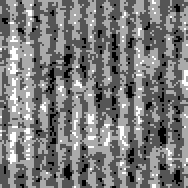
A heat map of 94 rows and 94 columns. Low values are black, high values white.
On average the colour sits 50% of the way up the scale. The grain runs up and down. No overall slope runs across the table. Stripes running up and down repeat 12 times from left to right. No row or column stands out.
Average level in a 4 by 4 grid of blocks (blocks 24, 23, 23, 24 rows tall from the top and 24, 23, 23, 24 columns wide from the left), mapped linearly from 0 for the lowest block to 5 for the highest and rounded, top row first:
3 2 2 2 / 5 1 1 3 / 5 3 3 0 / 3 1 2 2
